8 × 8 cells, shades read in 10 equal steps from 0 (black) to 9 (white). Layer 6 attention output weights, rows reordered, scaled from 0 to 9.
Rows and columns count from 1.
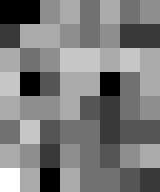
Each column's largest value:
9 7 6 7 7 6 7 6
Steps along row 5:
down same up down down up up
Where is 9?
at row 8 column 1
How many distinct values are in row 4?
5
